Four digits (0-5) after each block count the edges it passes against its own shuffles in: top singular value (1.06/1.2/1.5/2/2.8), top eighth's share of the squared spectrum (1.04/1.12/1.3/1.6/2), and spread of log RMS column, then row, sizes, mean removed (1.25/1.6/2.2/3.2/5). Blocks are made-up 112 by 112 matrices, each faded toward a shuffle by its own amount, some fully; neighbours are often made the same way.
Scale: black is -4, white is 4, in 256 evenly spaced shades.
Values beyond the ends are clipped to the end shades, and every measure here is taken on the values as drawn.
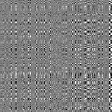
5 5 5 4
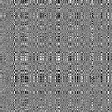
5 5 4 4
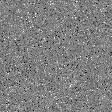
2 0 0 0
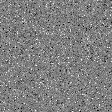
2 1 0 0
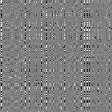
5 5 4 3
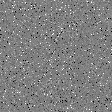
2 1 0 0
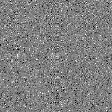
4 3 2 1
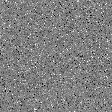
2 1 0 0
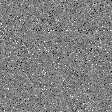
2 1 0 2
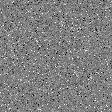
0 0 0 0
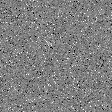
0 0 0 0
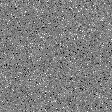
0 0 0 0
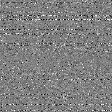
2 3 0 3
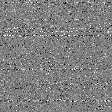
2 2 0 3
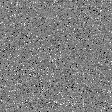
0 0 0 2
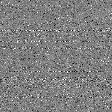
2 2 0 3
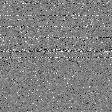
2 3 0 3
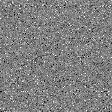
1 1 0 2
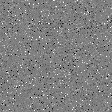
2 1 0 0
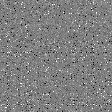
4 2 1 1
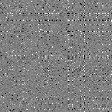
5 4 2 3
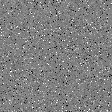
2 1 0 0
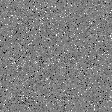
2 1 0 0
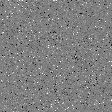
2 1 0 0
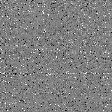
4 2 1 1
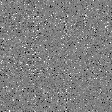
3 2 1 1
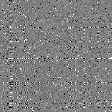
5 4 2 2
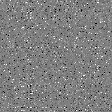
4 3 1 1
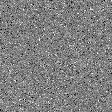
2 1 0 0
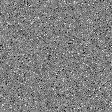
1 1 0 0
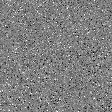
0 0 0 0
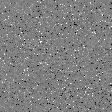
2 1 0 0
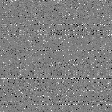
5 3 1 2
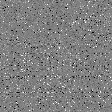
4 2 0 1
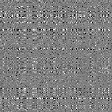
5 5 3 4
